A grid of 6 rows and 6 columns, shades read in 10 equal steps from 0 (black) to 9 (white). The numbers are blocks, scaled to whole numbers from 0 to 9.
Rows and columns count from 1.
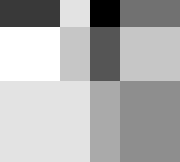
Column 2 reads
2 9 9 8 8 8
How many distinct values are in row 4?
3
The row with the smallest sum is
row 1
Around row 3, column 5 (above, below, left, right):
7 5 3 7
